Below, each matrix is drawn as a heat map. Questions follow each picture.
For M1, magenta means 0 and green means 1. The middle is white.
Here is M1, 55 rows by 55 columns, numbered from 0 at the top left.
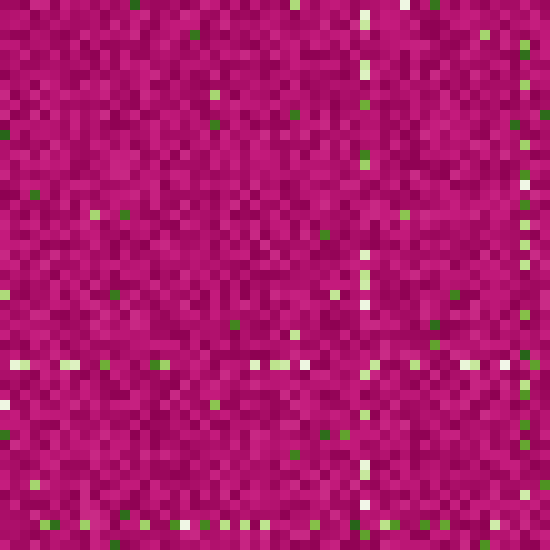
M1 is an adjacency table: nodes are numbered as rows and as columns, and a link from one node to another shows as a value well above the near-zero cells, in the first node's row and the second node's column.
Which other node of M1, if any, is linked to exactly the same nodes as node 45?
node 33
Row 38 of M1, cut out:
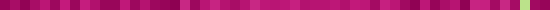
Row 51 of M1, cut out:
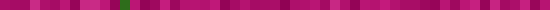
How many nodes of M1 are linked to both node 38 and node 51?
0
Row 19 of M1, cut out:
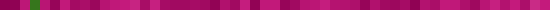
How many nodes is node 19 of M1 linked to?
1
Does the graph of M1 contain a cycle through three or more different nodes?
no
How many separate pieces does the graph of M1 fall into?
3
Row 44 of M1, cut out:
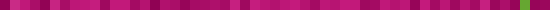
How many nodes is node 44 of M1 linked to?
1
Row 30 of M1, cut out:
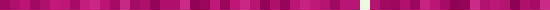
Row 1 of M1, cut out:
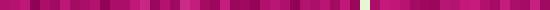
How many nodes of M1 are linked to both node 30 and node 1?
1
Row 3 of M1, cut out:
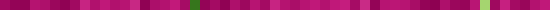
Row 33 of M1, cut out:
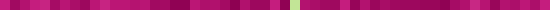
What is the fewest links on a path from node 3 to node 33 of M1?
5
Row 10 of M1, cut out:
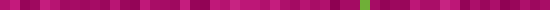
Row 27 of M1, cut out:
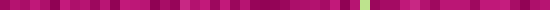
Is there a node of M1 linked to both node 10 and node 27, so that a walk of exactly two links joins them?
yes
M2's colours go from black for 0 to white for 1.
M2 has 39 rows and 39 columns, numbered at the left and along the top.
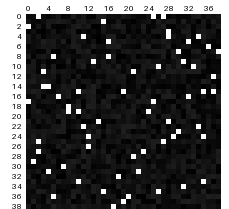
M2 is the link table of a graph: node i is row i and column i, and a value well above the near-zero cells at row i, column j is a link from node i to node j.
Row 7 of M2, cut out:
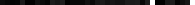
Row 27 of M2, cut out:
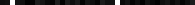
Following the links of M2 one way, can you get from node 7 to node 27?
yes
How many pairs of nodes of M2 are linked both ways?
5
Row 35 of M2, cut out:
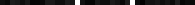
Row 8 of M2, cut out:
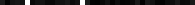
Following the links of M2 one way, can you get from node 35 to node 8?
yes
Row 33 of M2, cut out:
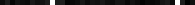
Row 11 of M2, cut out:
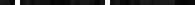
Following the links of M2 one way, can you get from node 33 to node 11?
no
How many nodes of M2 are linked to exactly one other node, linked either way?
2
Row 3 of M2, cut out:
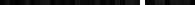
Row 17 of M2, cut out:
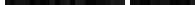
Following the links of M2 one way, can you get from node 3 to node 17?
no
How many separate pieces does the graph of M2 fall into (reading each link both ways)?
3
